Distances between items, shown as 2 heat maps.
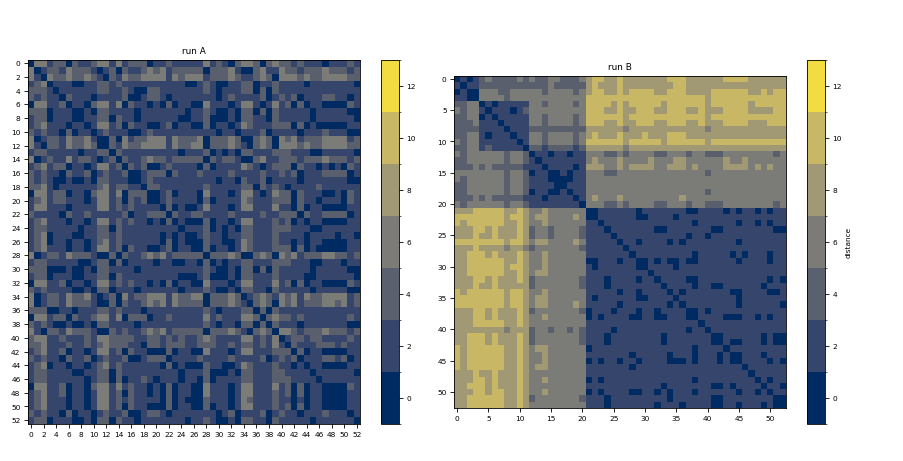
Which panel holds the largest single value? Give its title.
run B
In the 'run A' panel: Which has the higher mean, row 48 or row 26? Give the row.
48
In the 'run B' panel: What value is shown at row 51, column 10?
10
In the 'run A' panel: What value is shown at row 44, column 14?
4
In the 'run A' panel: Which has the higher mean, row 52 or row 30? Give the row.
52
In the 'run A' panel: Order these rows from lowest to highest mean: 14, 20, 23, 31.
31, 23, 20, 14
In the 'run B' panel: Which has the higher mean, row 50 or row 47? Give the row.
47
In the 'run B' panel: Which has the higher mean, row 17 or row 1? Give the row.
1
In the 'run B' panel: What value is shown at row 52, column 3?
10
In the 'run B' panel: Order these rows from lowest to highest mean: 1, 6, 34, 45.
45, 34, 1, 6
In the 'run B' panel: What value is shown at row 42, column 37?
2
